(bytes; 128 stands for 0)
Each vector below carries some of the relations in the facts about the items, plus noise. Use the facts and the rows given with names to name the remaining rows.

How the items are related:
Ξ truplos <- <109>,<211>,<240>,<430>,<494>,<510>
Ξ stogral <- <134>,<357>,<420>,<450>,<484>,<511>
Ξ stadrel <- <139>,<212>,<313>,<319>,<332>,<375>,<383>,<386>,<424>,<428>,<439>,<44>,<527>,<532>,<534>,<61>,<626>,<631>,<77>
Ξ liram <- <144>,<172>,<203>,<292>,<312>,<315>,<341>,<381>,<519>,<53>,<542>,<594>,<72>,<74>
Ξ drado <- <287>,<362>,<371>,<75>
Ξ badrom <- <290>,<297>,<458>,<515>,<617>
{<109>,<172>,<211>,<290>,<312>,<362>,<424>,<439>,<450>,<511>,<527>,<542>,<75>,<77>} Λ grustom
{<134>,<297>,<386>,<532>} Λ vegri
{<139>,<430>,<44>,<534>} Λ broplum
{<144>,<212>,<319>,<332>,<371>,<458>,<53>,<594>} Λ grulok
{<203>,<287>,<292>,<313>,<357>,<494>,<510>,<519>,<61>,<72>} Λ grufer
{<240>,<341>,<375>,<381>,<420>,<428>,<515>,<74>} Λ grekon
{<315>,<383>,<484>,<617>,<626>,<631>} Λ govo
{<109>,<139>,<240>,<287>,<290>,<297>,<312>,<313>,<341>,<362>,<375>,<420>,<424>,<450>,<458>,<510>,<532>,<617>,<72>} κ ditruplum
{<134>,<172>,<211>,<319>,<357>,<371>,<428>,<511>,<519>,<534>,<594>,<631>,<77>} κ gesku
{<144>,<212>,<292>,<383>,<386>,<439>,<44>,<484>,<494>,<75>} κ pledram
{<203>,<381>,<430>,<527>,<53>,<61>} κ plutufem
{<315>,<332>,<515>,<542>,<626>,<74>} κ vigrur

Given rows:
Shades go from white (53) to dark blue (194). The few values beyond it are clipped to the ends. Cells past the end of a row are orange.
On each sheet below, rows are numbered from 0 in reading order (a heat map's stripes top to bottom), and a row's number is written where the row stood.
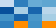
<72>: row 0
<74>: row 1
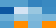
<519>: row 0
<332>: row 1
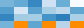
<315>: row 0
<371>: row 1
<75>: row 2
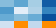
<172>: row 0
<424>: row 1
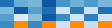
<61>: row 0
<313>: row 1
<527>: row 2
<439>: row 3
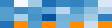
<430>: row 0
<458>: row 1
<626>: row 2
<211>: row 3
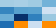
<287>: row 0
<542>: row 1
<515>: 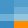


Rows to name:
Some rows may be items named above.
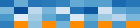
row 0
<44>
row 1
<631>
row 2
<383>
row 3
<519>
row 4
<428>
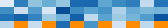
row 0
<312>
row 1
<542>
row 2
<297>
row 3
<357>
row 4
<77>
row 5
<290>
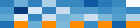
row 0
<386>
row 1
<484>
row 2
<626>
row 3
<534>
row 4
<430>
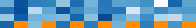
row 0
<532>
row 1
<626>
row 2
<297>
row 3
<420>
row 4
<594>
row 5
<494>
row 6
<357>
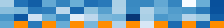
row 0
<617>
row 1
<134>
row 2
<212>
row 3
<319>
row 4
<450>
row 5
<511>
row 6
<430>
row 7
<532>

